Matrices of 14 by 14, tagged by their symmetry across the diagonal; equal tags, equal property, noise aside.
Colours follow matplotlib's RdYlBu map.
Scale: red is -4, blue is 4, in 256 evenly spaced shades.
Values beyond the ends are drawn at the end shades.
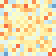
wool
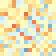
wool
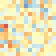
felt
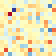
felt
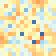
wool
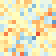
felt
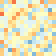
wool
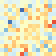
wool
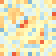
wool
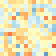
felt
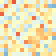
wool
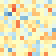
felt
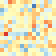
felt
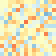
felt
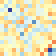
wool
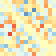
felt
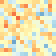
wool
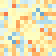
wool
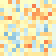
felt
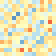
wool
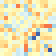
wool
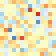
felt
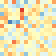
felt
